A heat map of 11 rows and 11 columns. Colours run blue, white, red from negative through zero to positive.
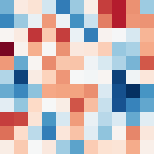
Average level on the scale: 50%. Odd rows or columns: none. Slope: none. Mirror symmetry: none. Calmest part: centre. Ninth with the lowest average: middle right.
